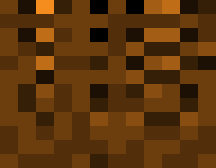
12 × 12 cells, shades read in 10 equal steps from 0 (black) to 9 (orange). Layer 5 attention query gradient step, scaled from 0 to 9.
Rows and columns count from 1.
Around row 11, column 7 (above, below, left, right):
4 3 3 3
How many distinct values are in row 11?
2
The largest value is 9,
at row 1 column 3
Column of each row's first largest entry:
3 4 3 8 3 8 3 1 6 2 2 1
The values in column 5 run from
3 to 4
